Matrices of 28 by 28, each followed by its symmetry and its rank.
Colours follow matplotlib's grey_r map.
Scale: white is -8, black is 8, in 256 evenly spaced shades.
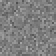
neither, full rank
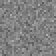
neither, full rank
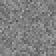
antisymmetric, full rank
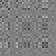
symmetric, rank three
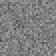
neither, full rank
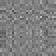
neither, rank three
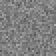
neither, full rank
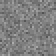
antisymmetric, full rank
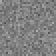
neither, full rank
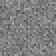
antisymmetric, full rank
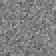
antisymmetric, full rank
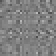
neither, rank three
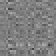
neither, rank three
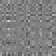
neither, rank three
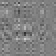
neither, rank three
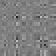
symmetric, rank three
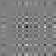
symmetric, rank one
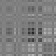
symmetric, rank one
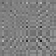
symmetric, rank three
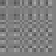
symmetric, rank one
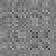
symmetric, rank three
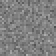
antisymmetric, full rank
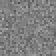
antisymmetric, full rank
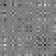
symmetric, rank three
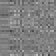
neither, rank three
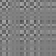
symmetric, rank one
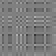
symmetric, rank one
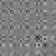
symmetric, rank three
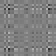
symmetric, rank one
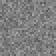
neither, full rank
